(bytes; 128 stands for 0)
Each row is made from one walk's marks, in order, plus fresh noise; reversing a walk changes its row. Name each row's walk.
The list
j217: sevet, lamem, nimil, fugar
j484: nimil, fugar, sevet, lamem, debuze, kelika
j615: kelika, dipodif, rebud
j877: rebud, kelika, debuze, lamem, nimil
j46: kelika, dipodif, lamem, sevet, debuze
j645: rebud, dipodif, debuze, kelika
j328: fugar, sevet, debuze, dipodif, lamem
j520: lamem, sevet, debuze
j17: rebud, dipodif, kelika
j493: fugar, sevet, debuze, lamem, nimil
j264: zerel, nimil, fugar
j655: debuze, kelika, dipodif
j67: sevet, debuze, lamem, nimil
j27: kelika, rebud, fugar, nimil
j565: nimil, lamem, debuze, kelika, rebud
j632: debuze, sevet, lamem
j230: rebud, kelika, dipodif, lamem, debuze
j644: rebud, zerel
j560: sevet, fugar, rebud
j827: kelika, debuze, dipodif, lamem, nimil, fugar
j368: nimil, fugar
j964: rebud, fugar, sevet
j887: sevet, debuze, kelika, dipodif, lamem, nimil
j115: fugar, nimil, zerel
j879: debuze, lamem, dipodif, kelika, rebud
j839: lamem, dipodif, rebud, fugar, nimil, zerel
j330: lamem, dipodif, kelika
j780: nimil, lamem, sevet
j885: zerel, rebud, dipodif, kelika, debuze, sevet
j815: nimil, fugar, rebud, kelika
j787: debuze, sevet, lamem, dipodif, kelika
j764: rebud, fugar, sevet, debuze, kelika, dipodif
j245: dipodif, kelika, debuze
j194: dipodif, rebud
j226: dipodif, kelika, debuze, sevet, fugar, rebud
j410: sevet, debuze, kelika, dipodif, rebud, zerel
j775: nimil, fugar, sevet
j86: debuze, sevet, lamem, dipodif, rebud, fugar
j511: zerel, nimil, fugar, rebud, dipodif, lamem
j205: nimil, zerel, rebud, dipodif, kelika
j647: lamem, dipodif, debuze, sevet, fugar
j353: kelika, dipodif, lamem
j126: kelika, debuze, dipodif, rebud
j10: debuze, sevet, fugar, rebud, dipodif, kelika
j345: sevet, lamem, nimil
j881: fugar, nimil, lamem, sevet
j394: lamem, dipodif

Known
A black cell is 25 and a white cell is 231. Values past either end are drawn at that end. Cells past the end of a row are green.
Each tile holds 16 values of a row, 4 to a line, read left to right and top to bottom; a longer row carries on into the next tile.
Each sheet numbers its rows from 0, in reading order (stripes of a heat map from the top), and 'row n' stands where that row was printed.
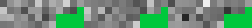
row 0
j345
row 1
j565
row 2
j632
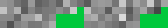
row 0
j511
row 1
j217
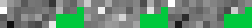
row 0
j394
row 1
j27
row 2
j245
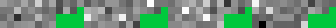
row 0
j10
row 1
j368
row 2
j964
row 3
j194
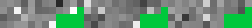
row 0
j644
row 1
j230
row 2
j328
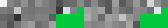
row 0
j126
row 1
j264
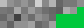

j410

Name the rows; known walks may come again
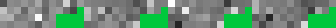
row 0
j881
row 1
j565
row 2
j17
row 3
j879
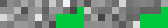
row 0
j775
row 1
j520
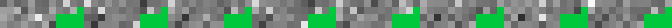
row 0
j115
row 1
j645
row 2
j827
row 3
j230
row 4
j205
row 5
j787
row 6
j328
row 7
j46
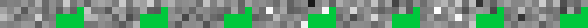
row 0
j484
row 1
j345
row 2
j887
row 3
j644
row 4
j764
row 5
j964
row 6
j10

